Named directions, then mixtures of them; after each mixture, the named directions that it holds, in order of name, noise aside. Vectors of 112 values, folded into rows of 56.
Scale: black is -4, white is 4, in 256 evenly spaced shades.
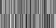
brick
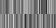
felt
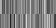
brick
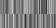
felt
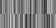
brick, felt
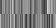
brick, felt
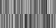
brick, felt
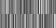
brick, felt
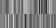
felt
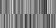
brick, felt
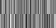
brick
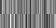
brick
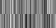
brick, felt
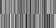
brick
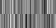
brick, felt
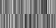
brick, felt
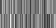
brick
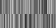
brick, felt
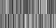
felt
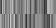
brick, felt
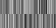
felt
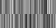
brick, felt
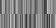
brick, felt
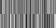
brick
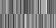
felt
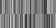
brick, felt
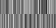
felt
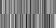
brick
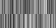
brick, felt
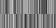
felt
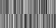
felt
